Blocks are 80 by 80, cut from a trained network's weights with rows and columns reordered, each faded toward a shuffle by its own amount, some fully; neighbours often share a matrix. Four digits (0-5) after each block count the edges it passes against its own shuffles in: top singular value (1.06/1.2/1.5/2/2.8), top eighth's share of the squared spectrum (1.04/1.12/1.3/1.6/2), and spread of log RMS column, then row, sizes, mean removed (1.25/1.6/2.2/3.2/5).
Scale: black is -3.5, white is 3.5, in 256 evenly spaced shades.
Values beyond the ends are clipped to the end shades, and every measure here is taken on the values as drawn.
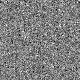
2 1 0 1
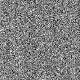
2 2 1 1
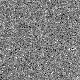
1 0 0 0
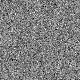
0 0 0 0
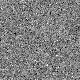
0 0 0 0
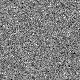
0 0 0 0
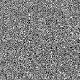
3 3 2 1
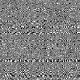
4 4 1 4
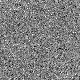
0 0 0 0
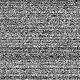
4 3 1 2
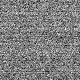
3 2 0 0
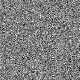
2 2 1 0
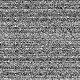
4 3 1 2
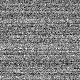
4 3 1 1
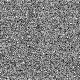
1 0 0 0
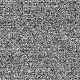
2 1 0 0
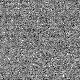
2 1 0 0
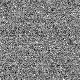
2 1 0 0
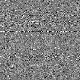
4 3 0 3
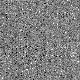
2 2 1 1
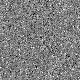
0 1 0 0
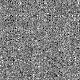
2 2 0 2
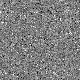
1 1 0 1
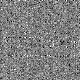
2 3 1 2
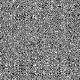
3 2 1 2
